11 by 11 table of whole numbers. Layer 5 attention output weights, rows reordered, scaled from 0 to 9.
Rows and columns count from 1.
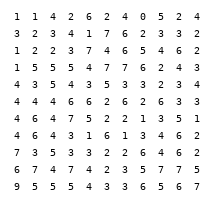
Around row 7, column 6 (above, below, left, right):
2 6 5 2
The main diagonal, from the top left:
1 2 2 5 3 2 2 3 4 7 7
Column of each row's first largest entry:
5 6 5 6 3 4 4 2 1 2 1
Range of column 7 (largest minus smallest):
6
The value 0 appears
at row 1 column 8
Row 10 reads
6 7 4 7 4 2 3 5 7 7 5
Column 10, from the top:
2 3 6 4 3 3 5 6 6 7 6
